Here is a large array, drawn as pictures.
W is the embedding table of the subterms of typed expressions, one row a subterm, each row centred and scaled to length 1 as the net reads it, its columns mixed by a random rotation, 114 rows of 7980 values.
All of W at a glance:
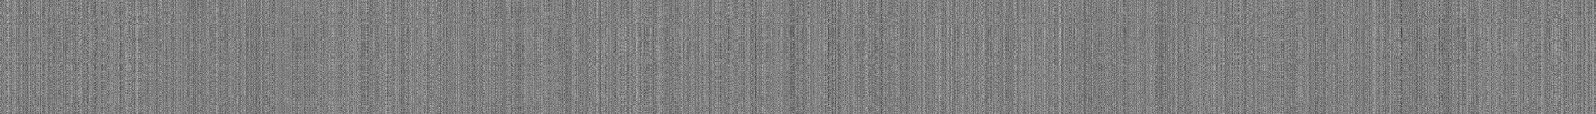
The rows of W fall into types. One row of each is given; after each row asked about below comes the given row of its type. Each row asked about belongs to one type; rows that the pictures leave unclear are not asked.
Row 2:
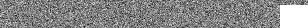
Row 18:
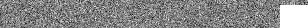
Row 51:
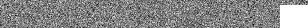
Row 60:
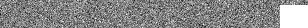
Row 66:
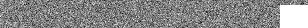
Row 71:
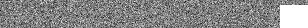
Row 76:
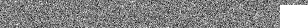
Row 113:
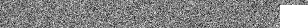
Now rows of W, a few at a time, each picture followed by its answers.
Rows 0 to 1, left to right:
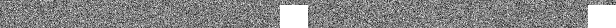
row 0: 71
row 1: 18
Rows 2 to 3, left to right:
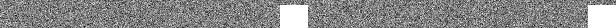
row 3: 51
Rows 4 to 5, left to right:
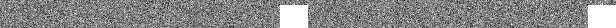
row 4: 71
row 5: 60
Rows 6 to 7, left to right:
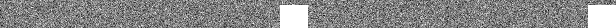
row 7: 51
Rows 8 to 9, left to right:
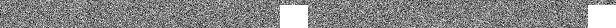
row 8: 60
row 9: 18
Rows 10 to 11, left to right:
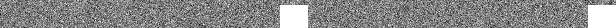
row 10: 60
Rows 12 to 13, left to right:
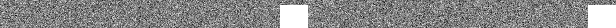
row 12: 51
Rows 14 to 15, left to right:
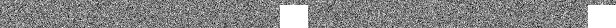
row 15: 76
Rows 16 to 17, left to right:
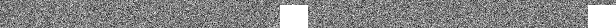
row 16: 113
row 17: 71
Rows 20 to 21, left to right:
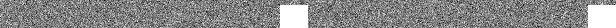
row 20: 66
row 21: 76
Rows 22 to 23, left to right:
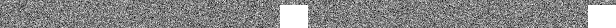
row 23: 60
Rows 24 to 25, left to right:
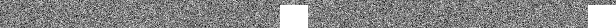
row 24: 18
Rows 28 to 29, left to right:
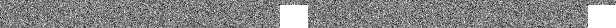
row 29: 2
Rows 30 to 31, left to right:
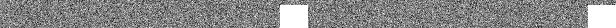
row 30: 18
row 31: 71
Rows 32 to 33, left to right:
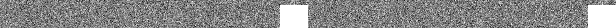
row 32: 18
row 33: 60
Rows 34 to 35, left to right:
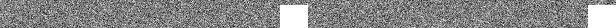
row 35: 18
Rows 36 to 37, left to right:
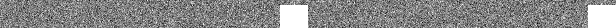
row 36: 60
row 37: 76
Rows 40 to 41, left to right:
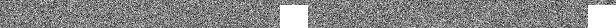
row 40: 71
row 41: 18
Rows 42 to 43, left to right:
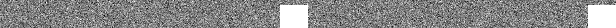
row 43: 2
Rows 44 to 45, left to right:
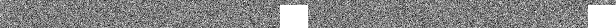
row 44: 66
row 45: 60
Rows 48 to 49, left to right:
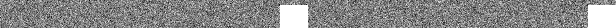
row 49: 113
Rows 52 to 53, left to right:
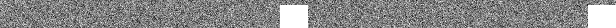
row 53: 2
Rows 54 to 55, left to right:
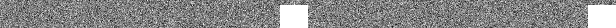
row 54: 60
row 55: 2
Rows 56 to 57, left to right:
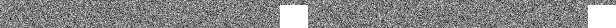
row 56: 66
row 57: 76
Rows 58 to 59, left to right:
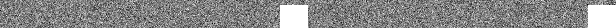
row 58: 113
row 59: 18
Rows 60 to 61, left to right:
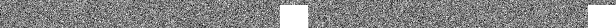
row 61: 66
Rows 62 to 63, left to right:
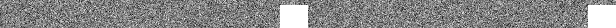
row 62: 18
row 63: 113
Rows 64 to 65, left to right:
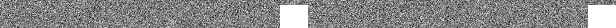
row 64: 60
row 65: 51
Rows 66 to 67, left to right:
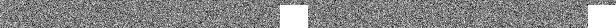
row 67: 2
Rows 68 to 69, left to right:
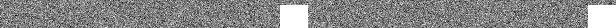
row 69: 66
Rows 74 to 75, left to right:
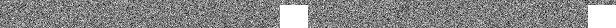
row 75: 60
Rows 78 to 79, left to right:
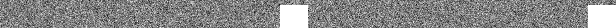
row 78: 113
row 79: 66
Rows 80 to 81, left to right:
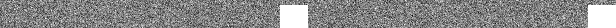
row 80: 71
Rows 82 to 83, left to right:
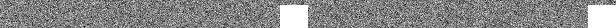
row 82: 2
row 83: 51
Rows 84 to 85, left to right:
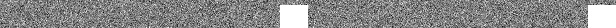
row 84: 76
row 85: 2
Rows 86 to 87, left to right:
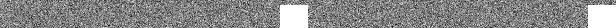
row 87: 2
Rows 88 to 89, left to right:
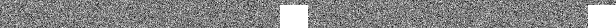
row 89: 2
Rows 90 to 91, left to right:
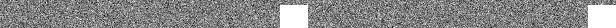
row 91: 76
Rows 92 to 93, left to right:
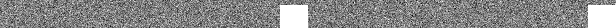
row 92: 71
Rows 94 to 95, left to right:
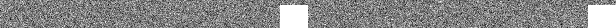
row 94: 66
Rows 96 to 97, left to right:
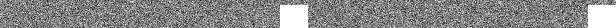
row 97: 113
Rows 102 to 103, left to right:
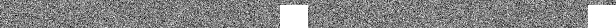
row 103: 18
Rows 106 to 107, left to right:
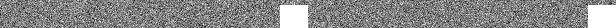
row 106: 60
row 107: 66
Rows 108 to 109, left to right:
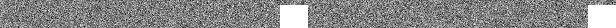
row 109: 18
